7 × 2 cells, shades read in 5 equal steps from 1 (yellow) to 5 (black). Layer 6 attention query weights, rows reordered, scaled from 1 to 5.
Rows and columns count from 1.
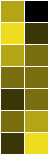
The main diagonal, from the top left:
2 4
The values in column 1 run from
1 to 4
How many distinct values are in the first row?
2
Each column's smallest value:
1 1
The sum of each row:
7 5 5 6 7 5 5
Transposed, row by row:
2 1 2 3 4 3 4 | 5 4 3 3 3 2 1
